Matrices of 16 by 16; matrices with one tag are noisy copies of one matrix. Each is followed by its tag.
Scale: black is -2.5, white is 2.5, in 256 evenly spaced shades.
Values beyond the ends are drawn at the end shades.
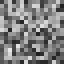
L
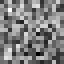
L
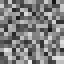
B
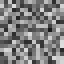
B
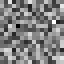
B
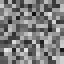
B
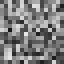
L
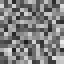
B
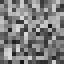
L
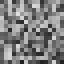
L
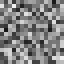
B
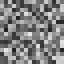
B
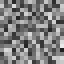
B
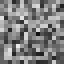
L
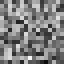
L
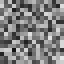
B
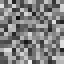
B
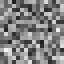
B
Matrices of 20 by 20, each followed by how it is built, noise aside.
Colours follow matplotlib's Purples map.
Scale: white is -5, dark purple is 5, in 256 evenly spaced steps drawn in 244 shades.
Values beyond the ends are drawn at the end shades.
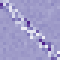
banded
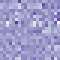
low rank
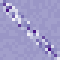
banded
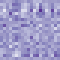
low rank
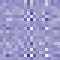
low rank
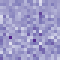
low rank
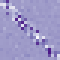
banded
